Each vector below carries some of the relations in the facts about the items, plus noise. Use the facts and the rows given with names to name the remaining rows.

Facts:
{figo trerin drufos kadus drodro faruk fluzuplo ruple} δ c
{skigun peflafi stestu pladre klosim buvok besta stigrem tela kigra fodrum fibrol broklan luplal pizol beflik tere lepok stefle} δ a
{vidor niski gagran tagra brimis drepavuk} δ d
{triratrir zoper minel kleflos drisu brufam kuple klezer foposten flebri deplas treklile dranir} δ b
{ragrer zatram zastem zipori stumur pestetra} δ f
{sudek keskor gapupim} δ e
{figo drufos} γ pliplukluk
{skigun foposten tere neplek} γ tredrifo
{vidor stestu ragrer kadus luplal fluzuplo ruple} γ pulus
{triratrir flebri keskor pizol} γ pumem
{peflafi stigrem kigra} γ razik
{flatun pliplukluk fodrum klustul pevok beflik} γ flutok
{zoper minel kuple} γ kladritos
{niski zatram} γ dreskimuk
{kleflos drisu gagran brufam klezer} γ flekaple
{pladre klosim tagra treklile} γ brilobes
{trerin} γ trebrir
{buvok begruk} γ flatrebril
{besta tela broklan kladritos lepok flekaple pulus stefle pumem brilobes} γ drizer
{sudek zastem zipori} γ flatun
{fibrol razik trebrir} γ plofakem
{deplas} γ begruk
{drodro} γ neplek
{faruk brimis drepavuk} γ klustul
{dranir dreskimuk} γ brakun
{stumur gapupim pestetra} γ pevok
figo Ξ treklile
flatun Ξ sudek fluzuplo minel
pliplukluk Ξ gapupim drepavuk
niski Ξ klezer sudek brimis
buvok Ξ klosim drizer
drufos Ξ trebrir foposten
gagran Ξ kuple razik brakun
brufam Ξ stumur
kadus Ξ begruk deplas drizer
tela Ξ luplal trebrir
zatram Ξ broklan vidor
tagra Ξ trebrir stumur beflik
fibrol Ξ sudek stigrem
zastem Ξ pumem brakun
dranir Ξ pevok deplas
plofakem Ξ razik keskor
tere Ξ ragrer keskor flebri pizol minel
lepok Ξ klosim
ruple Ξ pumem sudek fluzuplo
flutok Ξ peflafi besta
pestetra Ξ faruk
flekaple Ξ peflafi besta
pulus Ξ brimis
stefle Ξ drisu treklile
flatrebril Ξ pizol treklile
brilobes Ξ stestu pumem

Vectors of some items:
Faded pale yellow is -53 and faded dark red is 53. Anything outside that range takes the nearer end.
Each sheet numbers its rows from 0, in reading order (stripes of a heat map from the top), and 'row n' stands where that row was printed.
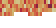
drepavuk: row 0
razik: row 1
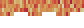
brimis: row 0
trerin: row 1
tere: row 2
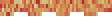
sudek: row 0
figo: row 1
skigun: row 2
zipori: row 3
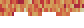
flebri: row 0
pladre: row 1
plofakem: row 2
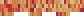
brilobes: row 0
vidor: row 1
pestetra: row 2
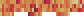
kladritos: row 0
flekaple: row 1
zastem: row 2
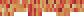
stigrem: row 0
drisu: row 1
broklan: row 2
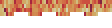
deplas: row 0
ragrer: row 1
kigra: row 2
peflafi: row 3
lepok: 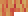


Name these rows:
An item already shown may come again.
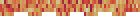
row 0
brilobes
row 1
fibrol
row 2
tagra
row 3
peflafi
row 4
buvok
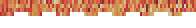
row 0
kleflos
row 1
ragrer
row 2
treklile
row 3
broklan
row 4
dranir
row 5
peflafi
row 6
zatram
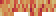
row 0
dranir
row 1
kadus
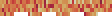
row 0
tela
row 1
trebrir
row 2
pevok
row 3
flutok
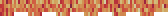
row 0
drisu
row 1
drizer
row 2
klosim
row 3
brakun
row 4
ruple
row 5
pulus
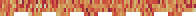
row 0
brakun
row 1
zatram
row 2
dreskimuk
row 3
brufam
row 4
stefle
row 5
minel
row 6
plofakem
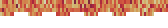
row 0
luplal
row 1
fluzuplo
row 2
klezer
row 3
pumem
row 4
minel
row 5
pliplukluk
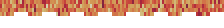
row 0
brakun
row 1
besta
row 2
kuple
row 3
flatrebril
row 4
triratrir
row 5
niski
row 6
flatun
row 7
gagran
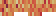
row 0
stestu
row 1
drizer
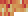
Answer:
stigrem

